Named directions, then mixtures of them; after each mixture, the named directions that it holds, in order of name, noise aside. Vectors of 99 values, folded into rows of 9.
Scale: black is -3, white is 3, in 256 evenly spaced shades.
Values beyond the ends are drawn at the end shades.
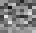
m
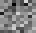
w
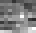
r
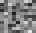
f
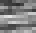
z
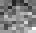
m, r, w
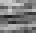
z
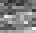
m, r, z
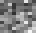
f, r, w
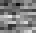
f, z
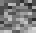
f, m, r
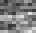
f, r, z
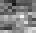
r, w, z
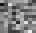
f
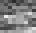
m, r, z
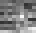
r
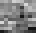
r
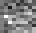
m, z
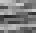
z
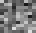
f, r, w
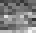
m, r, z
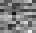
f, z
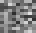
f, m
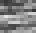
z
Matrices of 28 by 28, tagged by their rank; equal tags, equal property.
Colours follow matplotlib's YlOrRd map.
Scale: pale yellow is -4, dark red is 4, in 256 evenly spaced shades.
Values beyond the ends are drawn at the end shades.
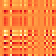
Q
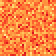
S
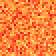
S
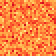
S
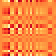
Q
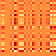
Q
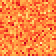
S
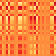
Q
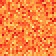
S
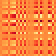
Q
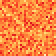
S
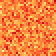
S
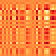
Q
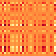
Q
